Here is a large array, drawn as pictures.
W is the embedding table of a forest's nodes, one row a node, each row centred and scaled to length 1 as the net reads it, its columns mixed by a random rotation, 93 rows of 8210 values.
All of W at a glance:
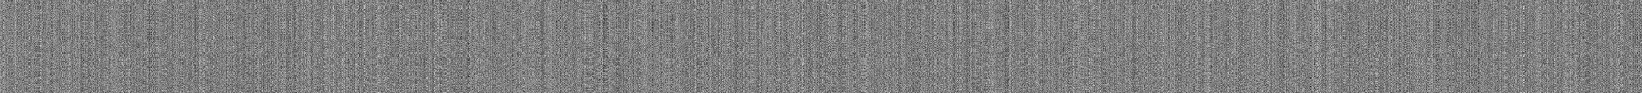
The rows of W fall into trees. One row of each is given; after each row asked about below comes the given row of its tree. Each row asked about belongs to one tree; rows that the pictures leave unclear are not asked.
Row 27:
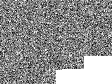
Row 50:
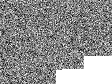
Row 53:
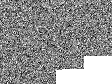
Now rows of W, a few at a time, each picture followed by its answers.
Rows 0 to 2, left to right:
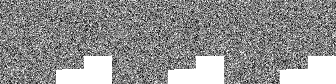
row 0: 50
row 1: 50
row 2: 27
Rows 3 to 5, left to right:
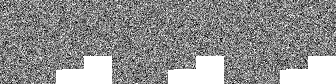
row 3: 50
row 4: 53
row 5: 27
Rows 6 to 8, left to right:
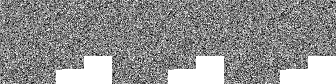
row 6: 27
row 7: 27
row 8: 27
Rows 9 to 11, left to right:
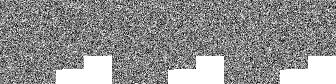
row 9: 50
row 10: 53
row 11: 27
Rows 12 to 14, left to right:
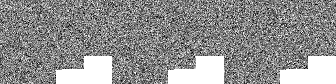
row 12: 53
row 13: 50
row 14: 53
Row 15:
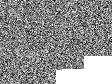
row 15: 27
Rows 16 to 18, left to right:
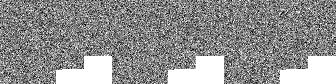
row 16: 53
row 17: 50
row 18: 27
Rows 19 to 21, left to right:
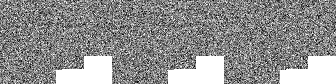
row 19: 53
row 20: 53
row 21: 27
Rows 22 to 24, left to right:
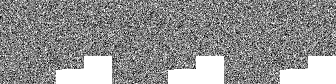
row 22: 27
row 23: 53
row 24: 27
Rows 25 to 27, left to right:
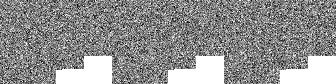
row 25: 27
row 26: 50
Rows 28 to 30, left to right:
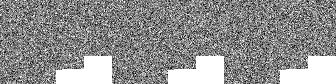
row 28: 27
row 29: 53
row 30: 27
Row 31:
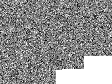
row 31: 27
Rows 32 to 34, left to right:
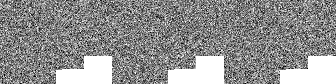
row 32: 53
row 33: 50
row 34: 53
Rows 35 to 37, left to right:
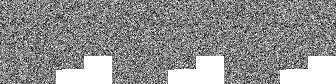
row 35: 27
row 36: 53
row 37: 53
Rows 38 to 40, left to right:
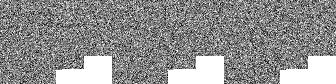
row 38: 53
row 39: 53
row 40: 27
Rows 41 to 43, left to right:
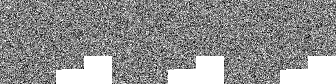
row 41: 53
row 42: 27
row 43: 50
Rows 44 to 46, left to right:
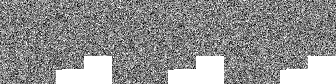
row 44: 27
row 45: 53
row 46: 50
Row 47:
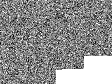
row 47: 27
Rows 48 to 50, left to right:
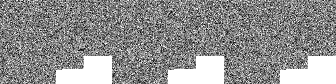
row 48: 50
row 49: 27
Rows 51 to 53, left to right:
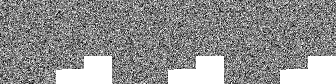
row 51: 27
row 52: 53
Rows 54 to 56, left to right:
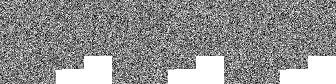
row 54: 27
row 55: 27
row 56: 27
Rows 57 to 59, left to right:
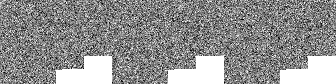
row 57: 53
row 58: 50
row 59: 50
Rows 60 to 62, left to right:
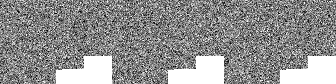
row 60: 50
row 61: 53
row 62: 50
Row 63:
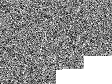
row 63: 50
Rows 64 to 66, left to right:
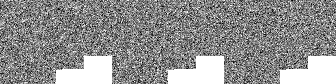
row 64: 50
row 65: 27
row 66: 53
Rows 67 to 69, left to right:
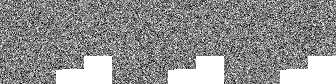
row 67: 53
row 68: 27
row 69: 50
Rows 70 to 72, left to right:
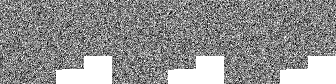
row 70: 53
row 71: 27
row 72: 50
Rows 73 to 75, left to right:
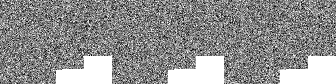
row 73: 50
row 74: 50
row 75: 27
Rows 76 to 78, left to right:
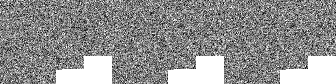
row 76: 50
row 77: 53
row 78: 53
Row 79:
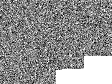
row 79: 27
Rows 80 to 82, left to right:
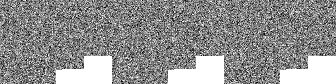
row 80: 27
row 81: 50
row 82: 27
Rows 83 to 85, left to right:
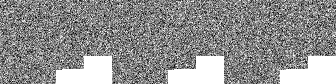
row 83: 50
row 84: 53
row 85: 27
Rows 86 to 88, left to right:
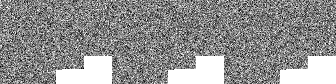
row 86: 53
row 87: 50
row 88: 50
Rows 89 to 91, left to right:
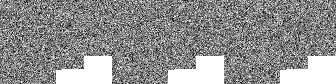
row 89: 53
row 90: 50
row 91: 50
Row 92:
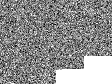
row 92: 27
